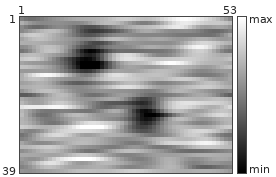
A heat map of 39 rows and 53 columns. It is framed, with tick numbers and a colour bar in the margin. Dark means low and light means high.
On average the colour sits 60% of the way up the scale. There are two dips. No overall slope runs across the table. Neither half mirrors the other.
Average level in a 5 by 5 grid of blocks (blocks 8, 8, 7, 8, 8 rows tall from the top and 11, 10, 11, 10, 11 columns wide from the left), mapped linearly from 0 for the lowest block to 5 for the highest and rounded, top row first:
42455 | 40454 | 53345 | 45235 | 45444
